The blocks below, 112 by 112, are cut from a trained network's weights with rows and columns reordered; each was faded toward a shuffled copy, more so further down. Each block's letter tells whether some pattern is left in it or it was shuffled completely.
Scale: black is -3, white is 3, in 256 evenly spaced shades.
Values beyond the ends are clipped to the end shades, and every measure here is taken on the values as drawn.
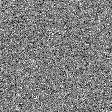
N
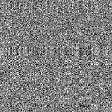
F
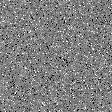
N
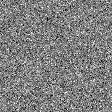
N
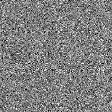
F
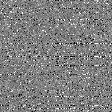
F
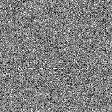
F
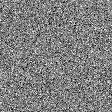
N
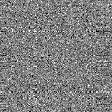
F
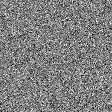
N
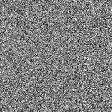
F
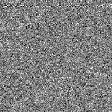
F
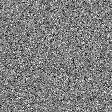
N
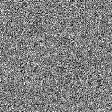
F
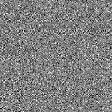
F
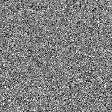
F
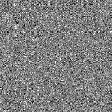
F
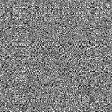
F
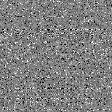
F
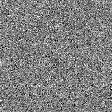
F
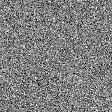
N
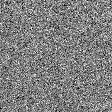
N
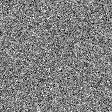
N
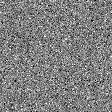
N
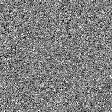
F
